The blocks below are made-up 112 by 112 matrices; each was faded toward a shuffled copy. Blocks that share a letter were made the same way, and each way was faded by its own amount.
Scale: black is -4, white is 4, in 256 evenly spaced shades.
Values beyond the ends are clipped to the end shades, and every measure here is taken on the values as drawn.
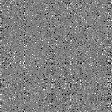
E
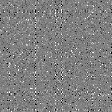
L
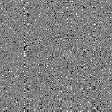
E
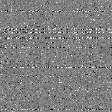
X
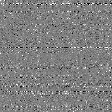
X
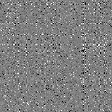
L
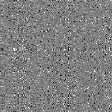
E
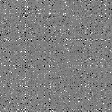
L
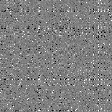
L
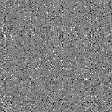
E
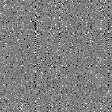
E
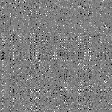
L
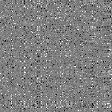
L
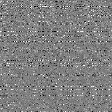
X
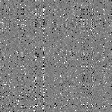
L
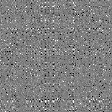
L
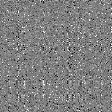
E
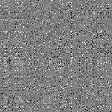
E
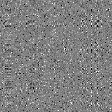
E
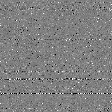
X
